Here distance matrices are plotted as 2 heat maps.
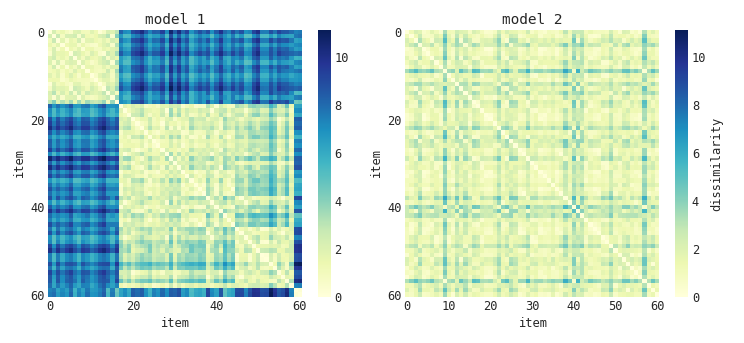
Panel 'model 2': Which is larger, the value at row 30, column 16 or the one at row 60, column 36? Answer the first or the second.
the first
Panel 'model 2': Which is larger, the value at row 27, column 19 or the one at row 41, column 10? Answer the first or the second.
the second
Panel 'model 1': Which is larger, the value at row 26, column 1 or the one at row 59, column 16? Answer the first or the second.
the first
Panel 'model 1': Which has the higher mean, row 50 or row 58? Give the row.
50
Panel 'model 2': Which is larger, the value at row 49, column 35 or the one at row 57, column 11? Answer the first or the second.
the second
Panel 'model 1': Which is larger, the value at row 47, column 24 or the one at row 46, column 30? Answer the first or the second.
the first
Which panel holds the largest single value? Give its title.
model 1
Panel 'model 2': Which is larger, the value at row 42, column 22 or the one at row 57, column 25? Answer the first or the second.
the second
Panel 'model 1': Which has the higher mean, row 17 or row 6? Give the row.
6
